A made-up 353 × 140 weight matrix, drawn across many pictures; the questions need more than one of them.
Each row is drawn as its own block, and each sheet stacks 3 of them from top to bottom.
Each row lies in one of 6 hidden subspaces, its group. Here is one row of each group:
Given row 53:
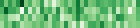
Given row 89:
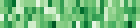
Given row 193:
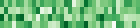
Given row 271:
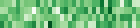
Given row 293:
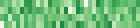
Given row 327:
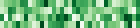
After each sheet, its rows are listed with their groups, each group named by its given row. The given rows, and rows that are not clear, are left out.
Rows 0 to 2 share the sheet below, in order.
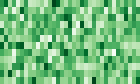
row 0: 53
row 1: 193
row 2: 89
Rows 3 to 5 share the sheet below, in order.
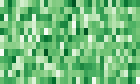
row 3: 327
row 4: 53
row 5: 89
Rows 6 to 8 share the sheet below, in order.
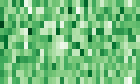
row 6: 293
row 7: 327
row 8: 89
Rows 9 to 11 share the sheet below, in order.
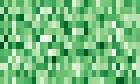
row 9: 193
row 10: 193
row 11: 53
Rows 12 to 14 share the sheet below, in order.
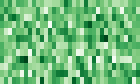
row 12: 193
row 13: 271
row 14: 327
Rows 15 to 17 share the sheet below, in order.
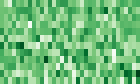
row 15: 271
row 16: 193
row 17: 327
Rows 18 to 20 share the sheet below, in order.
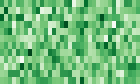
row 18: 193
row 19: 271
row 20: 53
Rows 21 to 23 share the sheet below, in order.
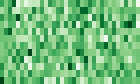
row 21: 89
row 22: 271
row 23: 293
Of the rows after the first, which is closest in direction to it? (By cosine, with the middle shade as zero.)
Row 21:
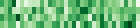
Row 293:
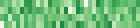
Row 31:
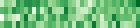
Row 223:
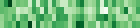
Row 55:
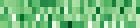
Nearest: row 55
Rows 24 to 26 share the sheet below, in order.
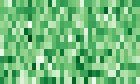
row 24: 271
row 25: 293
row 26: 89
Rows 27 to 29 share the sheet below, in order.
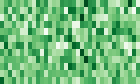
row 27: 293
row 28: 327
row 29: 293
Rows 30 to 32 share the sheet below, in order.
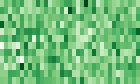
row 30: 293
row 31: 89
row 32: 53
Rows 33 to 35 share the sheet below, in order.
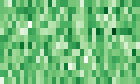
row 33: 271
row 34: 327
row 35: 293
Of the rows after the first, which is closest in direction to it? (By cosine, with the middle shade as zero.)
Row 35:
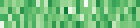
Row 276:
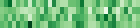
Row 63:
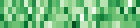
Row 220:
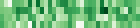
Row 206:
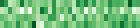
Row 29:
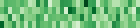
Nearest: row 63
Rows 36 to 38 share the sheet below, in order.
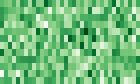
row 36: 53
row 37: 293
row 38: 89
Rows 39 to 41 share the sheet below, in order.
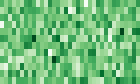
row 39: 293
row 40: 271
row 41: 53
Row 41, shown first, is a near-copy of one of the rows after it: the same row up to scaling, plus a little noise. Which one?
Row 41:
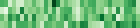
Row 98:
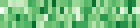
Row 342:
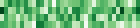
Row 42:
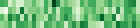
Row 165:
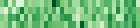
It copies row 42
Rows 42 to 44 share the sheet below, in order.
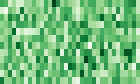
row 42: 53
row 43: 89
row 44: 293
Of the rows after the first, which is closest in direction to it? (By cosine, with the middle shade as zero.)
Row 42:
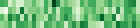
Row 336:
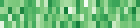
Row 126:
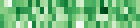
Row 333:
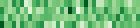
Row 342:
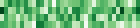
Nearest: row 336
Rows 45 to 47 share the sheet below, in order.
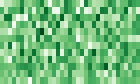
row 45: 89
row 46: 89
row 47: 271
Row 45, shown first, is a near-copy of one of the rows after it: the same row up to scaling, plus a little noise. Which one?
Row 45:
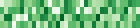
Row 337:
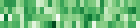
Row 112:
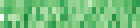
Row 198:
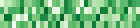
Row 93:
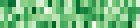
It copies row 198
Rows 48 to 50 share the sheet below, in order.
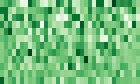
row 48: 327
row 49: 271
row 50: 293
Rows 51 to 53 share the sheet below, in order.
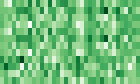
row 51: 271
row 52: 271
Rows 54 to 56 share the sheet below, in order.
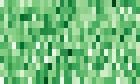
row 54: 327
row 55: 193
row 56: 53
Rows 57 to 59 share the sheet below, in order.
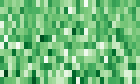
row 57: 293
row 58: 193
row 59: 327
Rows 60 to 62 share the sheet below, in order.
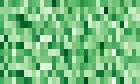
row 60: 193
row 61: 193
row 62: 193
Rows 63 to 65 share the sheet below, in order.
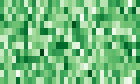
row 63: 293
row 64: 327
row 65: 89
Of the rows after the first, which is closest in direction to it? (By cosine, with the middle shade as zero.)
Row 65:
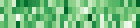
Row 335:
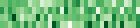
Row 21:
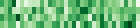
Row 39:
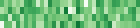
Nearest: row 335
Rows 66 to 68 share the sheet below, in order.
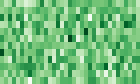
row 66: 89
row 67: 293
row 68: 271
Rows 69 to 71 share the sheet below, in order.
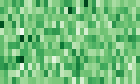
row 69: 293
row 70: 53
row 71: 53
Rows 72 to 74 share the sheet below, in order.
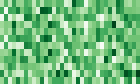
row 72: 193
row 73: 193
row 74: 327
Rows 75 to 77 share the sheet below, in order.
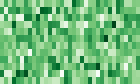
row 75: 193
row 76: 271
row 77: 89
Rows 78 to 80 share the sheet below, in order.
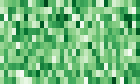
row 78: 327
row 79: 89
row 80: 193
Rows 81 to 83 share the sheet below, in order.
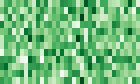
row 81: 293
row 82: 293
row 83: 327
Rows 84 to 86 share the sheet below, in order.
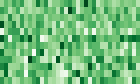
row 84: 293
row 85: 53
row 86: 327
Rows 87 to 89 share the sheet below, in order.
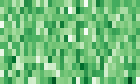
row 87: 293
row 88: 293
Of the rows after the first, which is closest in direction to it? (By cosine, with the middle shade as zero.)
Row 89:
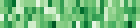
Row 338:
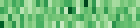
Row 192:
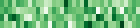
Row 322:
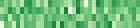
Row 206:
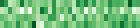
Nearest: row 322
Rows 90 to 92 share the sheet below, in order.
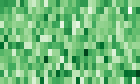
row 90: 53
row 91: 193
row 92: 327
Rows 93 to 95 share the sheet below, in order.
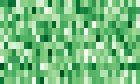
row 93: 89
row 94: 193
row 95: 53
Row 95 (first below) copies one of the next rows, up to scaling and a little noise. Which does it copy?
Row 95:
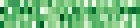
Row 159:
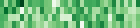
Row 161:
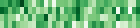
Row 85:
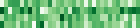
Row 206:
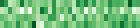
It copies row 85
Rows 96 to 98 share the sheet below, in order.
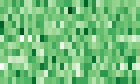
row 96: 293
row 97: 53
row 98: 53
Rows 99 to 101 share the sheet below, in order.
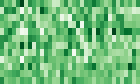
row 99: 53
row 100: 327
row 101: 53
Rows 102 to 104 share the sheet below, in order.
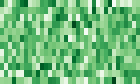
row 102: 327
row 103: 293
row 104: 193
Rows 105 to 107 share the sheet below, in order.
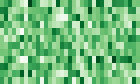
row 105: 327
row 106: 53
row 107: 327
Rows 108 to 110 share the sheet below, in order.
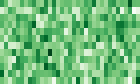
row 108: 53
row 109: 193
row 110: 89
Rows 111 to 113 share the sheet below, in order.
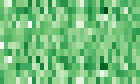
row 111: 271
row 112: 89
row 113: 271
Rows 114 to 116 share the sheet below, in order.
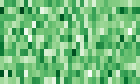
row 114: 53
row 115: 293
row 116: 89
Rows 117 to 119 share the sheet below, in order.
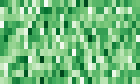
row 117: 53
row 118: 327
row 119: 327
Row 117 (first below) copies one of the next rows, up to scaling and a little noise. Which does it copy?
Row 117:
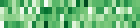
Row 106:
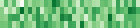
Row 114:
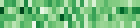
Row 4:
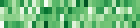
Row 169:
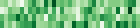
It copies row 4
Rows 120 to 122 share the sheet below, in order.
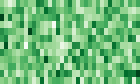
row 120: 89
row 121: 327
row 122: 327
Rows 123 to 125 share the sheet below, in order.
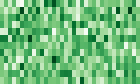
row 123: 53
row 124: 53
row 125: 53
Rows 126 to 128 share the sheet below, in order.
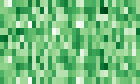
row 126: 271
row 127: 53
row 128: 271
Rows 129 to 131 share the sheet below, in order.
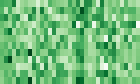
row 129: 89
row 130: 271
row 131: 271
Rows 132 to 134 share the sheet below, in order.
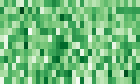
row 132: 53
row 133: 327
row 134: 53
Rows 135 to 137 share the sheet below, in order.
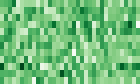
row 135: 89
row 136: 327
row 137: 53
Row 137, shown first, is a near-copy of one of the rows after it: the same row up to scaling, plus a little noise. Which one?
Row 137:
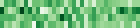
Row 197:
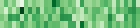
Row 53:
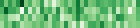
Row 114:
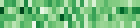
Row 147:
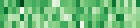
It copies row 114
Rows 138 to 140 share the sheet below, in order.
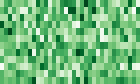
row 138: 293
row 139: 271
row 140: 53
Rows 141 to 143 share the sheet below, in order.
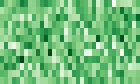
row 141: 327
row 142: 193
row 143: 53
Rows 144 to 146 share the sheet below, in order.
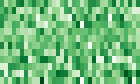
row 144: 53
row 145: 89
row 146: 327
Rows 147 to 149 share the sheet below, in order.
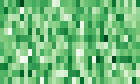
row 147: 53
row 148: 271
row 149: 327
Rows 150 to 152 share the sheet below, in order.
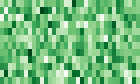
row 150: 193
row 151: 271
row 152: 327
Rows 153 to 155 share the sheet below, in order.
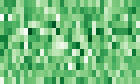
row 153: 89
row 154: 327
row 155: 293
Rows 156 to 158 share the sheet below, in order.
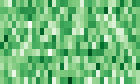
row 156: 271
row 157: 193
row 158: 193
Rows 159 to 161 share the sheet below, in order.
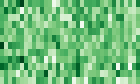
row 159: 53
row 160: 89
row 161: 53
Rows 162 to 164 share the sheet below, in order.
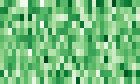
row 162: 327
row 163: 271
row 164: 327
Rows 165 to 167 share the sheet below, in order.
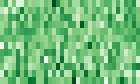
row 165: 53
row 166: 89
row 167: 327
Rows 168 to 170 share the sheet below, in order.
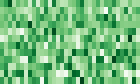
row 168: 271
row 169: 53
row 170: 327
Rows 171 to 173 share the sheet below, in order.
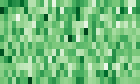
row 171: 53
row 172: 293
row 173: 271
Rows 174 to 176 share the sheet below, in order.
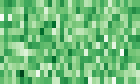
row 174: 89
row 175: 193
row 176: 193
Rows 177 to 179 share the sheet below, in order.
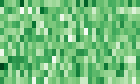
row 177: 53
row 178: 293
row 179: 53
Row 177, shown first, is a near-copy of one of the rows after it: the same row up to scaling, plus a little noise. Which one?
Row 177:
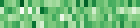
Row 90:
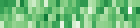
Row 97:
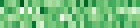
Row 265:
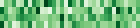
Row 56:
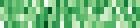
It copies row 97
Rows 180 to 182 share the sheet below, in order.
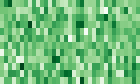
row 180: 271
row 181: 293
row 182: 53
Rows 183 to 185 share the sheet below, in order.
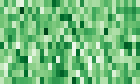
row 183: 53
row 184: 327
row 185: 327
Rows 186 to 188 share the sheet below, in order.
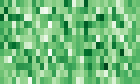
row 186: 193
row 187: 193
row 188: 271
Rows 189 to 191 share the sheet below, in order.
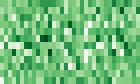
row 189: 193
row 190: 193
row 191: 293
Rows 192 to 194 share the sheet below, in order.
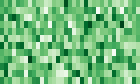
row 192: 193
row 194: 327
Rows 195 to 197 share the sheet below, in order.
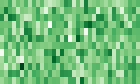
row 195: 193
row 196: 293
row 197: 53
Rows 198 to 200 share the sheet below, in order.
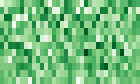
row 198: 89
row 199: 193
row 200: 271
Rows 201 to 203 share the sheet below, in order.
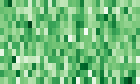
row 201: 271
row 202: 293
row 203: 89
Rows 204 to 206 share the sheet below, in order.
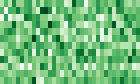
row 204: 193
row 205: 271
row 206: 53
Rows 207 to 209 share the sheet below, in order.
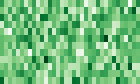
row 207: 293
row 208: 271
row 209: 53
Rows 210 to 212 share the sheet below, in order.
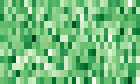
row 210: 293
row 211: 271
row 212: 89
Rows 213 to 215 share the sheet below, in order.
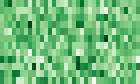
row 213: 271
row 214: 271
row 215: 89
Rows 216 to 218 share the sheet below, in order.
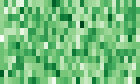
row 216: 53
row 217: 53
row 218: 89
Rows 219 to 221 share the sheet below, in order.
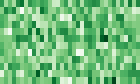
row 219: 53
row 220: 271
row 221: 193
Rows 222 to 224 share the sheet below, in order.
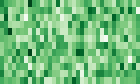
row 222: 327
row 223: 271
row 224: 293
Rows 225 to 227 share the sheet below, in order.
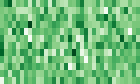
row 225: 271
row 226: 293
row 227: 293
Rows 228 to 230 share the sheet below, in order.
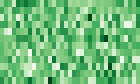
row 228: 89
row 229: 271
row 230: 271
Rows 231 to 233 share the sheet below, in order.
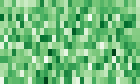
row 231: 89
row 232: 193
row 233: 53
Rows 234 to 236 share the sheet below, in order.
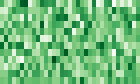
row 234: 327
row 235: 193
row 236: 53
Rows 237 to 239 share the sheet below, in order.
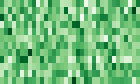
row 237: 293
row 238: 271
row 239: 327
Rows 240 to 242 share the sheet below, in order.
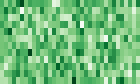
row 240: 53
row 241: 271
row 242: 327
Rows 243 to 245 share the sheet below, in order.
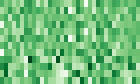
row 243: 293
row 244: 293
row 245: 327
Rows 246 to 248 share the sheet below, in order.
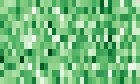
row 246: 271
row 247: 271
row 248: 53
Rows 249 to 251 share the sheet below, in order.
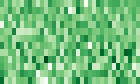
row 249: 293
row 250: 89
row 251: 53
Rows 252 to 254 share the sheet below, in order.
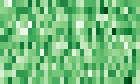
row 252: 271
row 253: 327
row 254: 89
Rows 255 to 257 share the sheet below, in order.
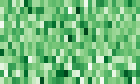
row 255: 293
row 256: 293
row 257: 327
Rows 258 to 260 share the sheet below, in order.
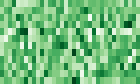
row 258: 89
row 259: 327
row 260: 293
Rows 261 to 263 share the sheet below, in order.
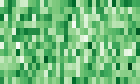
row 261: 327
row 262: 89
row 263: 53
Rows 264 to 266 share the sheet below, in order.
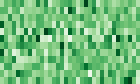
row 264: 293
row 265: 53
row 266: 89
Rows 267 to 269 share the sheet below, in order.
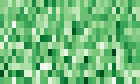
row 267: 53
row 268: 193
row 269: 193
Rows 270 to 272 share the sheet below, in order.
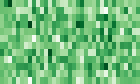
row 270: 271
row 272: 271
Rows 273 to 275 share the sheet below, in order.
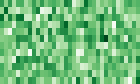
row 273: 193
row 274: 271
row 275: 89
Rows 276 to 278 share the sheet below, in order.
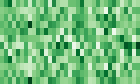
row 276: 271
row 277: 327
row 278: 271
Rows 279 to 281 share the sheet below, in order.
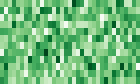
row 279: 193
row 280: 53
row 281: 327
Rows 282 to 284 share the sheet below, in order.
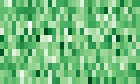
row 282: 271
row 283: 53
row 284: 193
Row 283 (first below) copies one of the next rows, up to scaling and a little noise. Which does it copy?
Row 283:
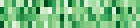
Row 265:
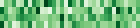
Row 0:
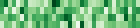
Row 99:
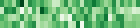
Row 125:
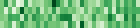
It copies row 265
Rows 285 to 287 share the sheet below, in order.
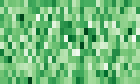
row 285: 193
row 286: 293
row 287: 271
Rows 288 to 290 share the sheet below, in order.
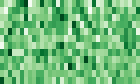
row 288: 327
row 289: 89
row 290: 293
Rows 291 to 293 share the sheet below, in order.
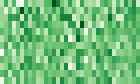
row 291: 53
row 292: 293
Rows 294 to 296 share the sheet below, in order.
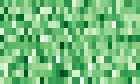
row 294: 193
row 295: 53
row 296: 327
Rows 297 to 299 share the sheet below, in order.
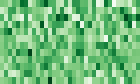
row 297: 327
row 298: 271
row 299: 193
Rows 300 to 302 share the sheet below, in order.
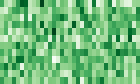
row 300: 327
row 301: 53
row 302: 53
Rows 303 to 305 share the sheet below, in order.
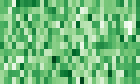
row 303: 89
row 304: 293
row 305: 53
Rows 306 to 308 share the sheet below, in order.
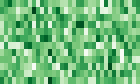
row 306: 271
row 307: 193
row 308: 271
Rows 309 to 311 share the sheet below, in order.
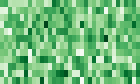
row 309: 53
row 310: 271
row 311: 327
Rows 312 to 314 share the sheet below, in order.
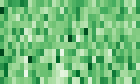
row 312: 53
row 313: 293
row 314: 327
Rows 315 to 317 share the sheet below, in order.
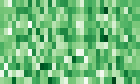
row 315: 271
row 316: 271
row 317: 193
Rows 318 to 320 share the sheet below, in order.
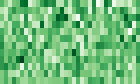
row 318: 327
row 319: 293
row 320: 53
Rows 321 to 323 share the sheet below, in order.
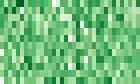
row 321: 53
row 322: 293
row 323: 293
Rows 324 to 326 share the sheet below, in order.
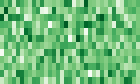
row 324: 193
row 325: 293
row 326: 89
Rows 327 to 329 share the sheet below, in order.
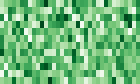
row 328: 293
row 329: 193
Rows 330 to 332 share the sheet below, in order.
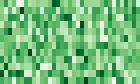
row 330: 53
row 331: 271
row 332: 193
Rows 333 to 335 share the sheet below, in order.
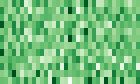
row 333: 293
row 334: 293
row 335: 193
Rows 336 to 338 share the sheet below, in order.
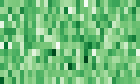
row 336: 293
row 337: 89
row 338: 293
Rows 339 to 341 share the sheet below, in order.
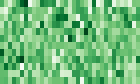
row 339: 327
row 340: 293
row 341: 53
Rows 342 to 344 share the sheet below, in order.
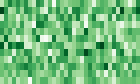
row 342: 53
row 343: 193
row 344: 271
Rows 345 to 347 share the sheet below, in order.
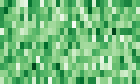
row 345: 327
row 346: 327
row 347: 271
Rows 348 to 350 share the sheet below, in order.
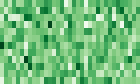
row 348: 193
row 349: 89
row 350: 293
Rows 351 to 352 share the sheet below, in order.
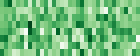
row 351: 271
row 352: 327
